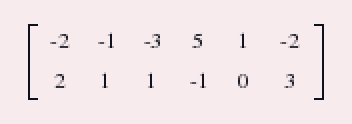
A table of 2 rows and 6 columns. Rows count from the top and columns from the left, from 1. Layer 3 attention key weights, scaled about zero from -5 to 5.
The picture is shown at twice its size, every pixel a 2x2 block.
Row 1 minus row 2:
-4 -2 -4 6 1 -5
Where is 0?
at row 2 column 5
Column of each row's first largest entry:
4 6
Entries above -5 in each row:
6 6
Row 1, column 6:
-2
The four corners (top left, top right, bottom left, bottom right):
-2 -2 2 3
